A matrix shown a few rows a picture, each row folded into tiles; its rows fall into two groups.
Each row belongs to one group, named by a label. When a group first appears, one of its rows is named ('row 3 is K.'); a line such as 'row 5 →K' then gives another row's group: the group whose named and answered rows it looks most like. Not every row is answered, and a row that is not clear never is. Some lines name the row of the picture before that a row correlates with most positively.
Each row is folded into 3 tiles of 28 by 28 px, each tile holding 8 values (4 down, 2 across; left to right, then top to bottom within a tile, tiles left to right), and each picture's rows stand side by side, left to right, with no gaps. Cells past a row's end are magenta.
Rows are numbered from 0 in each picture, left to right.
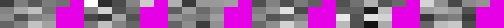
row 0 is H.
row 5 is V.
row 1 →V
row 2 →V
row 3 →H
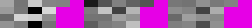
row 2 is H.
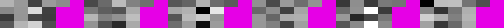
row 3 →V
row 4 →H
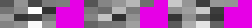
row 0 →H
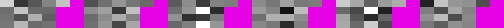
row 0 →V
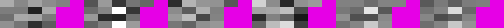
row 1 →H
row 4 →H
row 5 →H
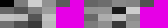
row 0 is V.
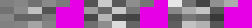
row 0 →H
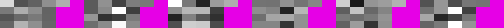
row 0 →V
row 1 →H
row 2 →V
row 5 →H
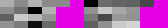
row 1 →H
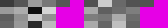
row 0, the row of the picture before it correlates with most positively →0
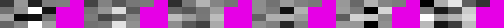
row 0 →H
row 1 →H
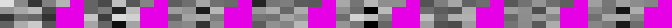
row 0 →V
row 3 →H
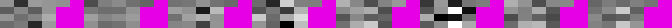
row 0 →V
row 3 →V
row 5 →H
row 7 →H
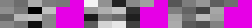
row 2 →V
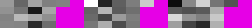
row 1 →V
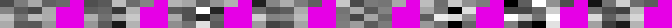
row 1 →V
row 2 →H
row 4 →V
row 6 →V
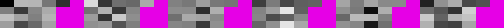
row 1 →V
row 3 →H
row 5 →V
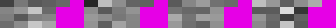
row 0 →H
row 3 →H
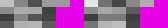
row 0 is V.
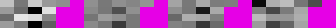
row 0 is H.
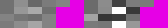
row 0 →H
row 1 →H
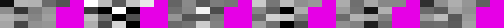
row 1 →H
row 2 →H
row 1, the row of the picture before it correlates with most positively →1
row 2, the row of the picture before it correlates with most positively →1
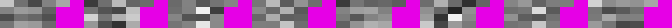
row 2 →H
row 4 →H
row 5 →V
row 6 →H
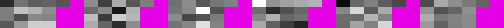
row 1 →V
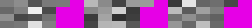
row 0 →H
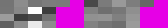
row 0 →H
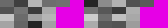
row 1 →V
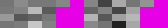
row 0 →H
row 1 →V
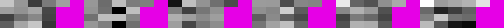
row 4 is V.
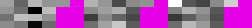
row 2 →V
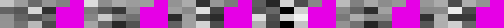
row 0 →H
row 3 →V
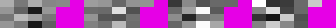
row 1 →H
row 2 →H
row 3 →V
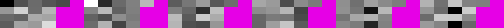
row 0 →H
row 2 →V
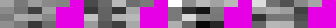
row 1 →V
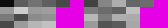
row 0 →H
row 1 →V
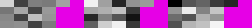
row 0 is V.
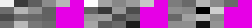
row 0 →V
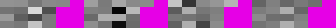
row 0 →H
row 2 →V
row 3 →H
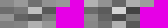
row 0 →H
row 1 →H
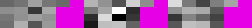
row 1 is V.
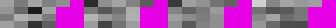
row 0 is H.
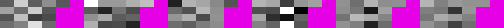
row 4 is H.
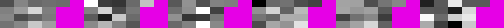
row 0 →H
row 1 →V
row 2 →H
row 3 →H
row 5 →V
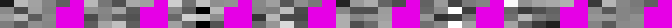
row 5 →H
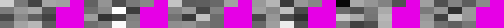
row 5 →V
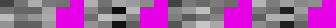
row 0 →V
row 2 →H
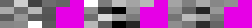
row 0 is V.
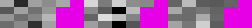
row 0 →V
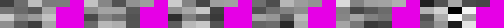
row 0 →V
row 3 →V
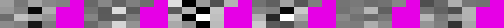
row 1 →H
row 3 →V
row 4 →H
